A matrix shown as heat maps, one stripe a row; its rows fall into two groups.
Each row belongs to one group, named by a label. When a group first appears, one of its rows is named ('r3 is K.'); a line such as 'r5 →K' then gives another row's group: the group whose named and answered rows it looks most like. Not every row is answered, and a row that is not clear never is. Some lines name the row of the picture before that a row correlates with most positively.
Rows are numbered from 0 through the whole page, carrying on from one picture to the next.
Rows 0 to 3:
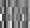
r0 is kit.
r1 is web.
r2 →kit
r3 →web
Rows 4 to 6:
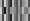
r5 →kit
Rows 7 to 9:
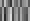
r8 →web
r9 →web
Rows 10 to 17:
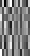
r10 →web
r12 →kit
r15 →web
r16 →web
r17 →kit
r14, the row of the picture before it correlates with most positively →7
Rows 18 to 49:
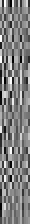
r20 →web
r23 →kit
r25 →kit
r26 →kit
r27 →web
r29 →web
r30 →web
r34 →kit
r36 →kit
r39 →web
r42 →web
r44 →web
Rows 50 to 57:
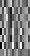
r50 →web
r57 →kit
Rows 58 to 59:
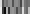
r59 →kit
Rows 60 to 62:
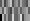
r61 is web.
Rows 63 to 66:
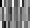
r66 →kit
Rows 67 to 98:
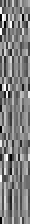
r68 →kit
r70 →web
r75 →web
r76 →web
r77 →web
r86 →kit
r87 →kit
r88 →web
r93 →kit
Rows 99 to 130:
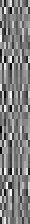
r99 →web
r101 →kit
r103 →kit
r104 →kit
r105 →kit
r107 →web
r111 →kit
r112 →web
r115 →web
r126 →web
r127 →kit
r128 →web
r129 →kit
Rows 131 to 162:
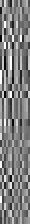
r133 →web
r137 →kit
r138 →web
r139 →web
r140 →web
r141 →kit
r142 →kit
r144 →web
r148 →kit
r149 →kit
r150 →kit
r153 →web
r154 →kit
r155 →web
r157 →web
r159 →kit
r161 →web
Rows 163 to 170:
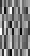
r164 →web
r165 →kit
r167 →kit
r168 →web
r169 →web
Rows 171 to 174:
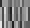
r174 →kit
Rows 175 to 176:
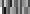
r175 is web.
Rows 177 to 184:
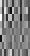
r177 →kit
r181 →kit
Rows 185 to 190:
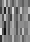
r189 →kit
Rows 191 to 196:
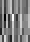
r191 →web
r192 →web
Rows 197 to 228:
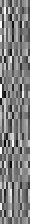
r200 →kit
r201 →kit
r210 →kit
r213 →kit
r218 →kit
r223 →kit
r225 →web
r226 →kit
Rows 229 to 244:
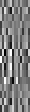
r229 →web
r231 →kit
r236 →web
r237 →kit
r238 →web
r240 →kit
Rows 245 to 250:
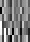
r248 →kit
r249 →kit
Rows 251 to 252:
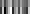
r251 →web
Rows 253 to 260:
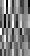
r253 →kit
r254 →kit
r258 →kit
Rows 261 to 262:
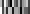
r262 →kit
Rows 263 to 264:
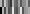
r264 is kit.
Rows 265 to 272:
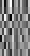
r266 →web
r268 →web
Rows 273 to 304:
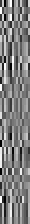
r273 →web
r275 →web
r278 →kit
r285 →kit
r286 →web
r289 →kit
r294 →kit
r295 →kit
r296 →kit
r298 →kit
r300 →web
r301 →kit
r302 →web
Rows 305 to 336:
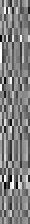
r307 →web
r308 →kit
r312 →kit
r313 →kit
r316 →web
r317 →kit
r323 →web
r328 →kit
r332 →web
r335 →web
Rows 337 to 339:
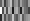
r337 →web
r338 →kit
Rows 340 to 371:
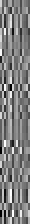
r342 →web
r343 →web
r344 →kit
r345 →kit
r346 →kit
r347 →kit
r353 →web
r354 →kit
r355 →web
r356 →kit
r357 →web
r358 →web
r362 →kit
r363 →kit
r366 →web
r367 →web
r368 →web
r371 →web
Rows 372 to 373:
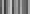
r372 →web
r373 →web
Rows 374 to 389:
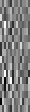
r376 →kit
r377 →kit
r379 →kit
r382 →kit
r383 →web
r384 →kit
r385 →web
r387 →web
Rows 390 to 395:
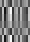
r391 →web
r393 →web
